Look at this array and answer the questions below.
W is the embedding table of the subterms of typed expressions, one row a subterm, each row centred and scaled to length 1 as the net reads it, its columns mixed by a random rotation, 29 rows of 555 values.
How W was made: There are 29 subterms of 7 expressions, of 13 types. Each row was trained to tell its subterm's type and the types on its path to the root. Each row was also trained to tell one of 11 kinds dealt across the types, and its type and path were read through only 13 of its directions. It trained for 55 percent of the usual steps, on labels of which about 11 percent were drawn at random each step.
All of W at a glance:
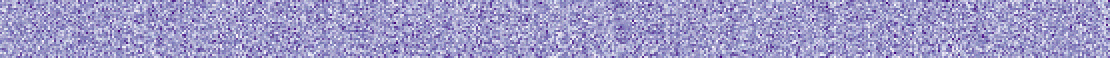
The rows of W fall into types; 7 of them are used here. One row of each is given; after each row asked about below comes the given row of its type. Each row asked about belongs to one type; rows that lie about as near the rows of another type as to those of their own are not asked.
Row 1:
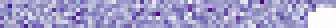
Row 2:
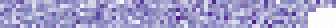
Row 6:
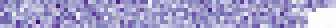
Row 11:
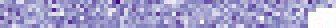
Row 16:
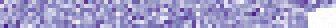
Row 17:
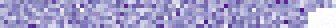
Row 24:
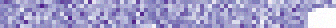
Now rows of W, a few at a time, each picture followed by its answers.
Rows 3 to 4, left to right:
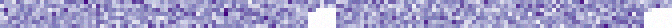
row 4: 11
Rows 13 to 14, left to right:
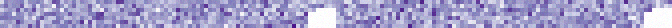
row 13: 6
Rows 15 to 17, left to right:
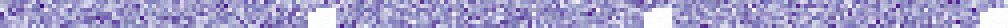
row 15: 2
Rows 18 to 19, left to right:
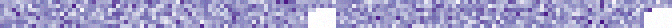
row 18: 11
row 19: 2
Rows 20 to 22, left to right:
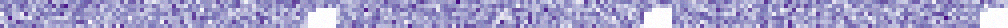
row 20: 1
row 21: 1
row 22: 11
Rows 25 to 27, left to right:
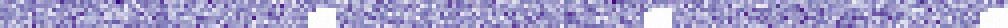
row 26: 11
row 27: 2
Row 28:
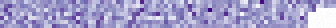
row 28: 1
